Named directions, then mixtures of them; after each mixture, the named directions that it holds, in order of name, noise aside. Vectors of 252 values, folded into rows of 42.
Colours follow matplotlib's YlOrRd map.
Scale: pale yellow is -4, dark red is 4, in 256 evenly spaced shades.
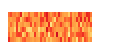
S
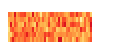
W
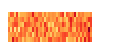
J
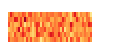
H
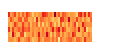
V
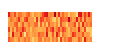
S, V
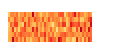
J, W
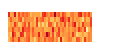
V, W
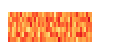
S, V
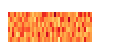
V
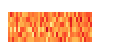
J, S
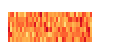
J, W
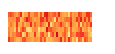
S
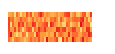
S, W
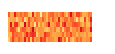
H, W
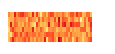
W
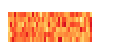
W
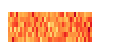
J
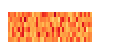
H, V
